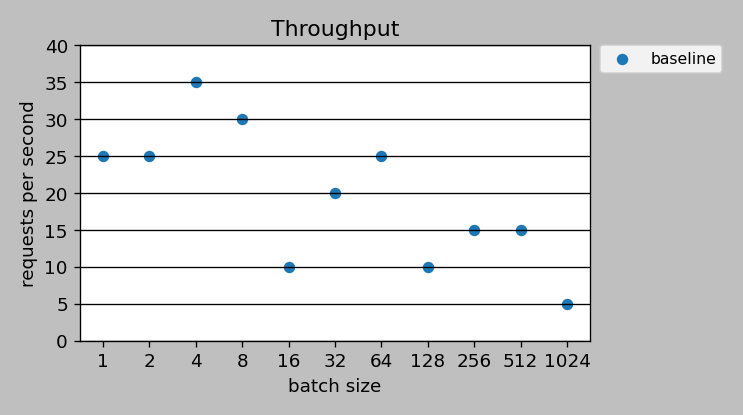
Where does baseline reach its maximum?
4
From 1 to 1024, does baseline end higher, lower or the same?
lower
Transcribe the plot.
Title: Throughput
x-axis: batch size, ticks 1 2 4 8 16 32 64 128 256 512 1024
y-axis: requests per second, ticks 0 5 10 15 20 25 30 35 40
Legend: baseline
Values:
baseline: 25 25 35 30 10 20 25 10 15 15 5
